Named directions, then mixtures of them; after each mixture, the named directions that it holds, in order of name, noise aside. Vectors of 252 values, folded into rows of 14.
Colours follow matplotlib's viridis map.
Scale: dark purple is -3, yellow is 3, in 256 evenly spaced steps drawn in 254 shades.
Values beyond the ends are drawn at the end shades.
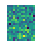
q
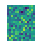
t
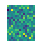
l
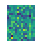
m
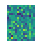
m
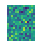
t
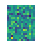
m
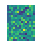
m, t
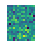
q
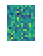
m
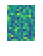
m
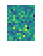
l, q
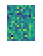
m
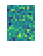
l, q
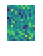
l, m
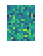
m, q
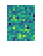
q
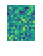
t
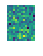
q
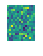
l, t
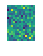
l, m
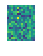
m, q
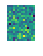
q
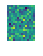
q, t
